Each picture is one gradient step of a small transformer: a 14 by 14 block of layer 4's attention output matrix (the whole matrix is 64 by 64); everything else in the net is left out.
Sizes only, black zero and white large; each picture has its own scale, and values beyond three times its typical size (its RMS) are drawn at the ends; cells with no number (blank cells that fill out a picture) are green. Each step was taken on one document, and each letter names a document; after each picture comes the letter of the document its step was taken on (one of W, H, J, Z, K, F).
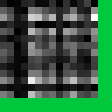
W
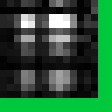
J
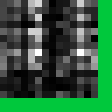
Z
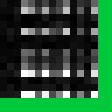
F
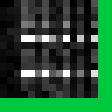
F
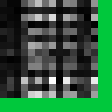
W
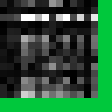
F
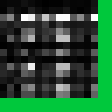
J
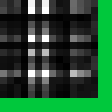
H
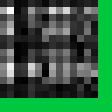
Z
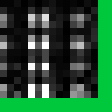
H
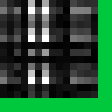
H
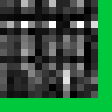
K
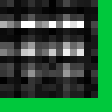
K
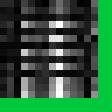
J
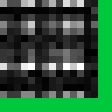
K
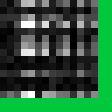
F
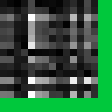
W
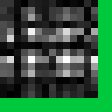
K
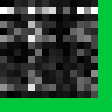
Z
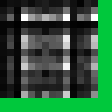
F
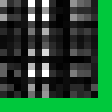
H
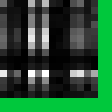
H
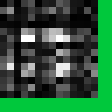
J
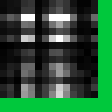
J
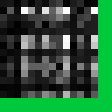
F
